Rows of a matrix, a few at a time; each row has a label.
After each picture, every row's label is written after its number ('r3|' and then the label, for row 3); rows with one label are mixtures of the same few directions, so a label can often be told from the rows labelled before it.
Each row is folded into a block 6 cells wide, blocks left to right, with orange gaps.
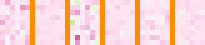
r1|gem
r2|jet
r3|gem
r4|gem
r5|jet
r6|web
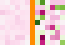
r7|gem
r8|gem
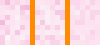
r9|gem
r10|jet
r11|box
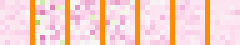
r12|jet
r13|gem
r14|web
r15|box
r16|web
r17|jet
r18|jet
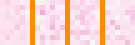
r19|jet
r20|gem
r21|jet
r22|jet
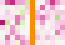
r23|box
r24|web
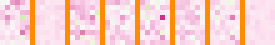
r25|web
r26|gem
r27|jet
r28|box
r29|web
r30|jet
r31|web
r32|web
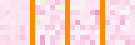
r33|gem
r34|gem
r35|jet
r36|box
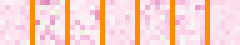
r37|box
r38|box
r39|jet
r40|web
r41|web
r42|gem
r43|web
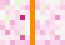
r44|web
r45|web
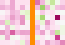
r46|jet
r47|web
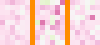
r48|box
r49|box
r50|web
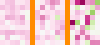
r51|jet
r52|web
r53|box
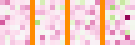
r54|gem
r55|gem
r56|box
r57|web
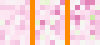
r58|box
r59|box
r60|web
